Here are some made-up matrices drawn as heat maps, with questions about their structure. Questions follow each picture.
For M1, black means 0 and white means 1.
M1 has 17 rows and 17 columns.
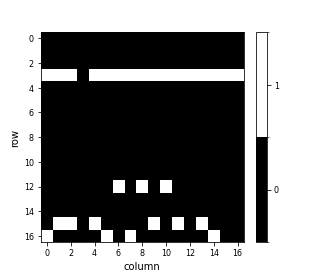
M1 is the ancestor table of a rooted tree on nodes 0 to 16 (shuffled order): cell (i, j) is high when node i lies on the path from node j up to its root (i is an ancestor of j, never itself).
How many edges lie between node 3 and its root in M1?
0
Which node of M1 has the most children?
15
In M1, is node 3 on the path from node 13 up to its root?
yes
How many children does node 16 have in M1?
4
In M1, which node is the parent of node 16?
3
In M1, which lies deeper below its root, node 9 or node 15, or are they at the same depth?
node 9
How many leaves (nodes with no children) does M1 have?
13
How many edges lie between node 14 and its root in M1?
2
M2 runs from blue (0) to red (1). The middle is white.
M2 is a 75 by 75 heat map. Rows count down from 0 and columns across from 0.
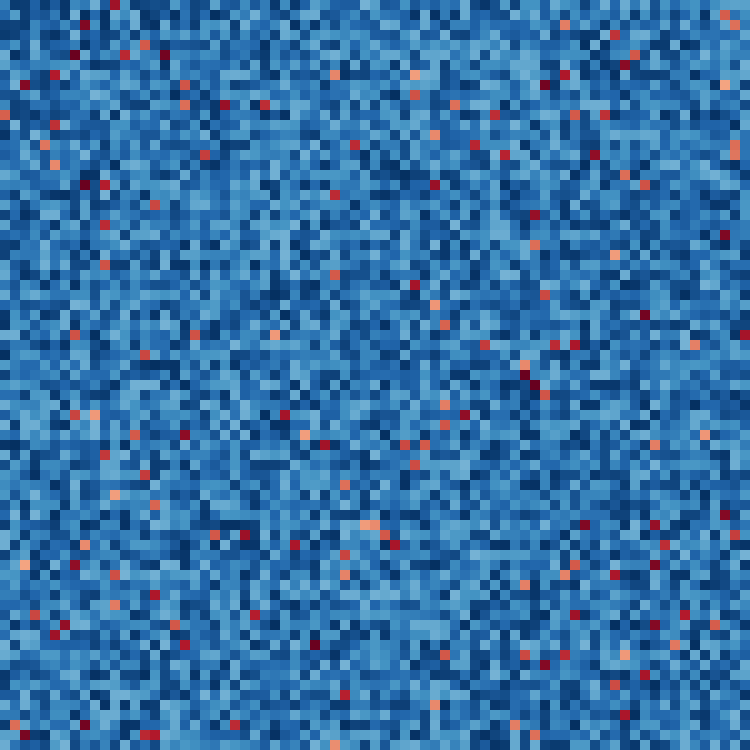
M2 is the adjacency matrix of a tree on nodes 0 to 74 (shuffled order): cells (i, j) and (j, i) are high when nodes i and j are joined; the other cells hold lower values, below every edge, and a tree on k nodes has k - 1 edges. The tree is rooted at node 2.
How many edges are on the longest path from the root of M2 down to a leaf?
4
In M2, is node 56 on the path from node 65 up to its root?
yes
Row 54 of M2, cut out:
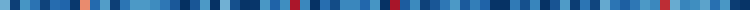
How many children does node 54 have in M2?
3
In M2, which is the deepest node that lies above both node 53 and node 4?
73
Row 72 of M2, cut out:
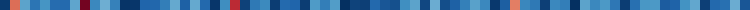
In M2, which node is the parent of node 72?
8
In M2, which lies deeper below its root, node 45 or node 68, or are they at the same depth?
the same depth
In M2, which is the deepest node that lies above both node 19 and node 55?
56
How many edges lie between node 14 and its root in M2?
2
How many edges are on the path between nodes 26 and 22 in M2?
2
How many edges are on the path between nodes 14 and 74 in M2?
6
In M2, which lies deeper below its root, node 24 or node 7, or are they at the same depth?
node 24
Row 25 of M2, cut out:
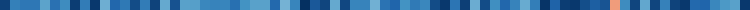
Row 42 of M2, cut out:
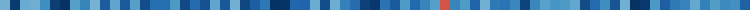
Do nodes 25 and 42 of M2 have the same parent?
no
